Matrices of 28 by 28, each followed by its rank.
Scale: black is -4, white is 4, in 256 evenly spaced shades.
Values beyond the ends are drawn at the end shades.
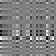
one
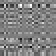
two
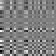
one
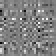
three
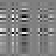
one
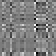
two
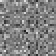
five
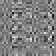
three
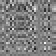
three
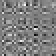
three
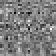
five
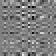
two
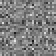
five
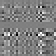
two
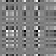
one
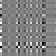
one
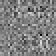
five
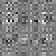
three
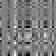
two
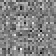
five
